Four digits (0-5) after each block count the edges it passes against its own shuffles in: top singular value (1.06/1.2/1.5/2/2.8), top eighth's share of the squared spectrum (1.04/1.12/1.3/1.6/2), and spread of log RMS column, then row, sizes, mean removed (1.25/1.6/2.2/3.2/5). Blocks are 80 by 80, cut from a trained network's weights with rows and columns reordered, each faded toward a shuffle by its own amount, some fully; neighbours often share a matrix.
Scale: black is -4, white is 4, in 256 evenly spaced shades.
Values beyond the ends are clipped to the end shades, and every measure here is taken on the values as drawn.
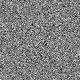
0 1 0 0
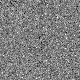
0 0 0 0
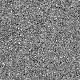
1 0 0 0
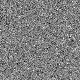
0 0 0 0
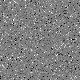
0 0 0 0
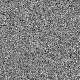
1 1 0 0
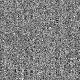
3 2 0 2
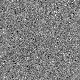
0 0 0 0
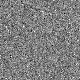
0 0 0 0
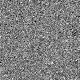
1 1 0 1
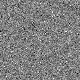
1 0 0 0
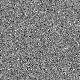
2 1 0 1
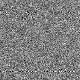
3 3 1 2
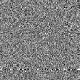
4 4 1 2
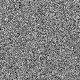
1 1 0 0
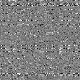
4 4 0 3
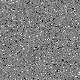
1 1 0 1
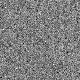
1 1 0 0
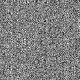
3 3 0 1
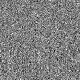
2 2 0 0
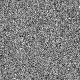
1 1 0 0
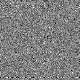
3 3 1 2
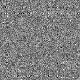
3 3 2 2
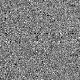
3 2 1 1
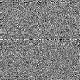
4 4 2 2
